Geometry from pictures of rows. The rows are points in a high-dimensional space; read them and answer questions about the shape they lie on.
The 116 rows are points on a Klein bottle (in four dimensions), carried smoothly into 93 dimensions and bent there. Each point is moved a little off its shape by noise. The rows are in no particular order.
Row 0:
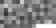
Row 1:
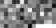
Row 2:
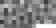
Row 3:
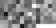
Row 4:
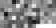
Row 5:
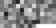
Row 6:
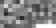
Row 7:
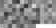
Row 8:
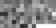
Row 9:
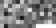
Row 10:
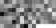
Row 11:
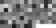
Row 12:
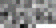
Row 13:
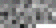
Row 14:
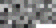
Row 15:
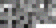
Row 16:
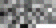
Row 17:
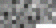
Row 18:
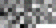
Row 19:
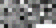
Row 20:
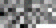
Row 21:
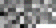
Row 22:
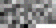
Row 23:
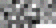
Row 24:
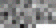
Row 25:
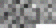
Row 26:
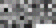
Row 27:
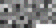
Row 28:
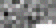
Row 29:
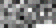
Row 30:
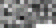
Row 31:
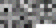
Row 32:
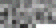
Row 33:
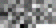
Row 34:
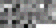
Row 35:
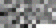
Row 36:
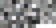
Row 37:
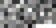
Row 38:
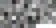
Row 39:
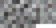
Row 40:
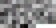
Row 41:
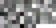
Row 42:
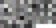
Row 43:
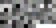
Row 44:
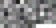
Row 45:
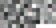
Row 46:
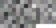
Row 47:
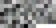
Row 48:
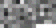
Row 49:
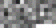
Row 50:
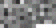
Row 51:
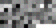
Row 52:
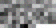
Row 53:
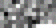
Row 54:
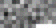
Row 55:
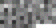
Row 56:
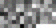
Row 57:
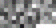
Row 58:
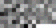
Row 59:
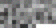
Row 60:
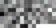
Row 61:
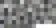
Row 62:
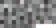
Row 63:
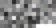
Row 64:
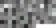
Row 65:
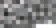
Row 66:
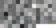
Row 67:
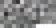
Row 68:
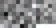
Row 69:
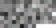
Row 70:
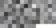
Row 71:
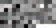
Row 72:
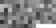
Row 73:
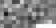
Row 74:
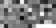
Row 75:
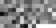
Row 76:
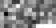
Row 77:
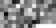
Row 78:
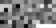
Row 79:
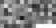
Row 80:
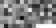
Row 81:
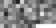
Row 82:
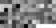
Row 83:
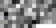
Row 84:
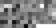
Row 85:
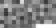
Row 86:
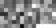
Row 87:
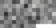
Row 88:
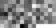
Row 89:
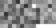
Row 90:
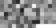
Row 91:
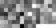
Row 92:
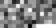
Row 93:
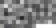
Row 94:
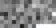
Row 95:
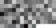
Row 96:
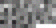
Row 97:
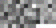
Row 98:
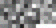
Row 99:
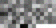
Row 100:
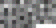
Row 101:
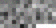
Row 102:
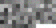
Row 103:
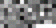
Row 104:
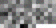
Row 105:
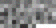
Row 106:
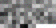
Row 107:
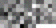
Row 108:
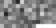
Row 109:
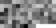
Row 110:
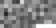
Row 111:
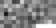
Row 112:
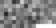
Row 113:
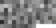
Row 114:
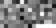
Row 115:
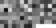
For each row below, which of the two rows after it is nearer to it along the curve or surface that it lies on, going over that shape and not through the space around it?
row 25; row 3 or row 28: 3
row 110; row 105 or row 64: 64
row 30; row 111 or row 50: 111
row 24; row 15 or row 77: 15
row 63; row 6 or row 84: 6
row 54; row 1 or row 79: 79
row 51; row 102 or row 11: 11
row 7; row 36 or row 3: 3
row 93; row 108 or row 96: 96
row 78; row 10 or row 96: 96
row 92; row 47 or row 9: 9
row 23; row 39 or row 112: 112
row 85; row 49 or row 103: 49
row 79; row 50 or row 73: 73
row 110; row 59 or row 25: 25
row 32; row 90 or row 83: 90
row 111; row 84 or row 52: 84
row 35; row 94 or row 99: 94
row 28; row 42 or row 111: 111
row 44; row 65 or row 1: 1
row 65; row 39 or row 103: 39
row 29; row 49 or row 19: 19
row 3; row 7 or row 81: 7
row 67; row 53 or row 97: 97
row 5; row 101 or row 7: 7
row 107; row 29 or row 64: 64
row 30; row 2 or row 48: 2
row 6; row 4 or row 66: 4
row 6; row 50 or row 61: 61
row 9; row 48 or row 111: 111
